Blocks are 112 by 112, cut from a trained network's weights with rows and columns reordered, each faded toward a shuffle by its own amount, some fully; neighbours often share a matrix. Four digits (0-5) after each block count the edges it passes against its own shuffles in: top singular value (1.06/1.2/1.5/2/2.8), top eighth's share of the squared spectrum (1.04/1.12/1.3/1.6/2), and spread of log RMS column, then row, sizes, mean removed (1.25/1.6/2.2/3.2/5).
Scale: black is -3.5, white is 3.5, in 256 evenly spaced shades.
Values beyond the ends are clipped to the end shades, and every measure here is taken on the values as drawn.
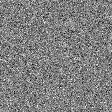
0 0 0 0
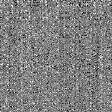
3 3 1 3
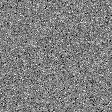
0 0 0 0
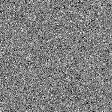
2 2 1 0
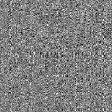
3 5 3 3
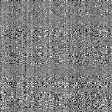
3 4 1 4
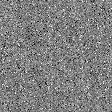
1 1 0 1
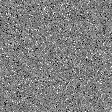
0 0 0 0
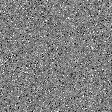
0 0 0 0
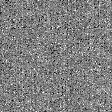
2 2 0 2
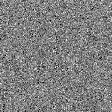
2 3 1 1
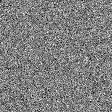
0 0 0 0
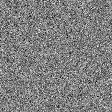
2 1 0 0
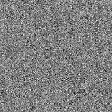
3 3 1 2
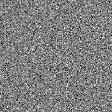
3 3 2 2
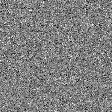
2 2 0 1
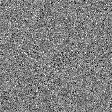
2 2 1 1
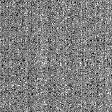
3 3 0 3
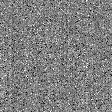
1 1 0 1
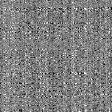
3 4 1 4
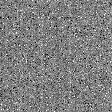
1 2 0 1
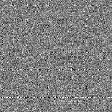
3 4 2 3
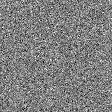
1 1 0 0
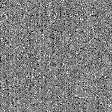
2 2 0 2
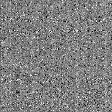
2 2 0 2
